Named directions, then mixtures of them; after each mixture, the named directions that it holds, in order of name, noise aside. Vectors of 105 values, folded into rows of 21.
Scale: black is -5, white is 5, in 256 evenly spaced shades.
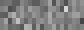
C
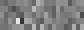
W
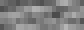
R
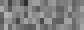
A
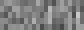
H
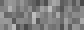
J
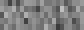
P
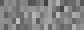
C, J, W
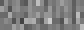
A, H, W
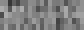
A, C, P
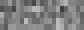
P, R, W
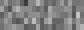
A, H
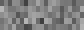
A, J, W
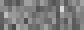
J, P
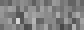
J, P, W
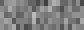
J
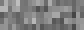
A, H, R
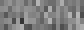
H, W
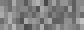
A, C, W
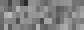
A, R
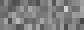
C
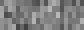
J
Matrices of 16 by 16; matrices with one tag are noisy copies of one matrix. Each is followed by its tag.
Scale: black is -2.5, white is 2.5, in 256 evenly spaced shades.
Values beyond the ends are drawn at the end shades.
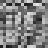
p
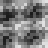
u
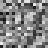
p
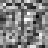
p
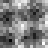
u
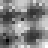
u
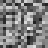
p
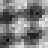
u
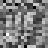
p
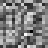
p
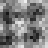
u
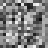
p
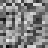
p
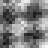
u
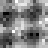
u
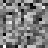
p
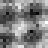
u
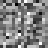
p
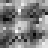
u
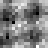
u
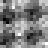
u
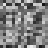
p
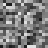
p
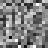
p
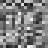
p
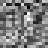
p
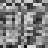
p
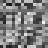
p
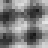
u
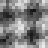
u
